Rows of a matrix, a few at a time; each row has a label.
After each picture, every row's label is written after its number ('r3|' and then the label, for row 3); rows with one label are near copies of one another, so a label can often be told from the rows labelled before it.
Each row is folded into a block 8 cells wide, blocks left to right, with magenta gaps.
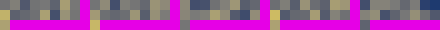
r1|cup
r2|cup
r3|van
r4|cup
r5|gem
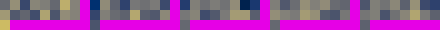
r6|cup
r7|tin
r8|gem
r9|van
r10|gem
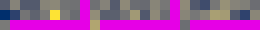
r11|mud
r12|cup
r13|van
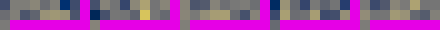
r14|gem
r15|mud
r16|van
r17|tin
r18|van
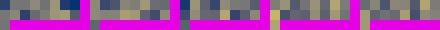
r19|gem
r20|van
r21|tin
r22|cup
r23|cup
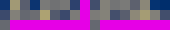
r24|tin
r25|gem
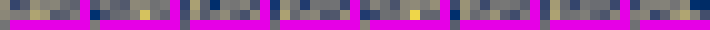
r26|van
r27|mud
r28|tin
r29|tin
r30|mud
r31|tin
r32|tin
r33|gem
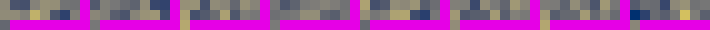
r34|van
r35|gem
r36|cup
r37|van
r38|van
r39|cup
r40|cup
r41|mud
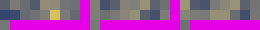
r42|mud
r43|van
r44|van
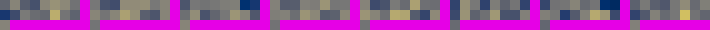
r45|mud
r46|van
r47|gem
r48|van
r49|van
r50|tin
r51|gem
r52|mud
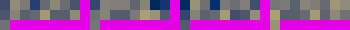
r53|tin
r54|gem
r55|tin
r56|cup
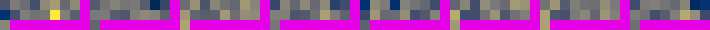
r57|mud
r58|gem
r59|cup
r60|gem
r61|tin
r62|cup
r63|cup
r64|gem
